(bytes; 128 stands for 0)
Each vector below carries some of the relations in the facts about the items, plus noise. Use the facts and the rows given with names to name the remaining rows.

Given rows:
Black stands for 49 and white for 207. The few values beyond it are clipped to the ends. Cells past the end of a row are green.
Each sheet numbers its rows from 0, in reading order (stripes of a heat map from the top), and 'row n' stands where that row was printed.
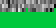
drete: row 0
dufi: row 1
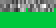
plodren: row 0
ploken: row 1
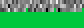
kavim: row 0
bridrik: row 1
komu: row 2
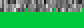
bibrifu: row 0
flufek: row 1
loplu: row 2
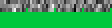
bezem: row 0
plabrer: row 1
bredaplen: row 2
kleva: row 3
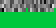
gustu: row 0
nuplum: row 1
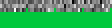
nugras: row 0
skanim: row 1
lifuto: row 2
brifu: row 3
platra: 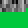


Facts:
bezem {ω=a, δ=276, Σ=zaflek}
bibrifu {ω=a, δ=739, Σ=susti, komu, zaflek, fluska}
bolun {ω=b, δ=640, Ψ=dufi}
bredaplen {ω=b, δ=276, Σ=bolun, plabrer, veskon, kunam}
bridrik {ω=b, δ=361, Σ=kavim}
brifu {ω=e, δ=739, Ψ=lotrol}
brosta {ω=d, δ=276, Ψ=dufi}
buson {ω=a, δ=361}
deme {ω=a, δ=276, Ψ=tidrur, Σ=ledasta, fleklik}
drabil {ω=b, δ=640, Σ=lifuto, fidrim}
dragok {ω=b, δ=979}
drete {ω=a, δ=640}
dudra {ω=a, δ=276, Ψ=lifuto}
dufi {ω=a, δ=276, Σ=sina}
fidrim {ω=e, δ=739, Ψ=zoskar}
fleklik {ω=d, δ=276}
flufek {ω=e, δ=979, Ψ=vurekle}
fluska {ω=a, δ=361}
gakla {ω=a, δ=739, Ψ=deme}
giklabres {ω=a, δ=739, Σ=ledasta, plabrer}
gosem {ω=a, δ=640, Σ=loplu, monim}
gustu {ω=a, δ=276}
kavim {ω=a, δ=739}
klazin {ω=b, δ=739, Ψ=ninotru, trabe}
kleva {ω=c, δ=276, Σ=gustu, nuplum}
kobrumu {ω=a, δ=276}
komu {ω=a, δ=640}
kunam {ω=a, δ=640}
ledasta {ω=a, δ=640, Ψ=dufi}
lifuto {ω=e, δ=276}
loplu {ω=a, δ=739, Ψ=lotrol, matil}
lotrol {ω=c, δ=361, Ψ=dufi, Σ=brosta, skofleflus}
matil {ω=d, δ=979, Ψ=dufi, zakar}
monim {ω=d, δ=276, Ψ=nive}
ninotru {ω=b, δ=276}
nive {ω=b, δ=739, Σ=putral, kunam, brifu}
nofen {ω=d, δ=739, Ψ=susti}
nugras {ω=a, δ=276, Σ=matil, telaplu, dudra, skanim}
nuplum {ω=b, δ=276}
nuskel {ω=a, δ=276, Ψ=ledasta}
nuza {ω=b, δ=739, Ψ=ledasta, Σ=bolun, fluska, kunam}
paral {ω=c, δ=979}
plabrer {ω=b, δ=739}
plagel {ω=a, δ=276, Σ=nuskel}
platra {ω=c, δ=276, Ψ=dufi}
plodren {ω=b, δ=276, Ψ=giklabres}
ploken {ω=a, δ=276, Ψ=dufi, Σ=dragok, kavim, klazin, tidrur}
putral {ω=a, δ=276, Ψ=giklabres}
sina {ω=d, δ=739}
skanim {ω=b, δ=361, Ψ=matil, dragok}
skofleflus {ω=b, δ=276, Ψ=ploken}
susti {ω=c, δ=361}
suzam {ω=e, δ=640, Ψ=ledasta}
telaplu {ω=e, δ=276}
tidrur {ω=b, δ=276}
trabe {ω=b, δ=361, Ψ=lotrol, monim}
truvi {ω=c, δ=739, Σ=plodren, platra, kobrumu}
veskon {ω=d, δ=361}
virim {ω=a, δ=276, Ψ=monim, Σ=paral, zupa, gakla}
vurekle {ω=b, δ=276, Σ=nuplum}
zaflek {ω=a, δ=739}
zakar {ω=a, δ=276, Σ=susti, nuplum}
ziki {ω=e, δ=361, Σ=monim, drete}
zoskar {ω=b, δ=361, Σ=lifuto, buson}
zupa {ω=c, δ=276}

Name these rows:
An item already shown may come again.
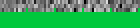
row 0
dudra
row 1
putral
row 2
bridrik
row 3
susti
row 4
bolun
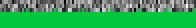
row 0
kleva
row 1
fluska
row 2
ziki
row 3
ledasta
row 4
dufi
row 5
nuskel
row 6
sina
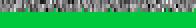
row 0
zakar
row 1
truvi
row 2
platra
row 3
buson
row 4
kobrumu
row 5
lifuto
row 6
kavim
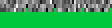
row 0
virim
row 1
lotrol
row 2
monim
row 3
nive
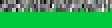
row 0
fidrim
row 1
nuplum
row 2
virim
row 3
fleklik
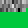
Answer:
bridrik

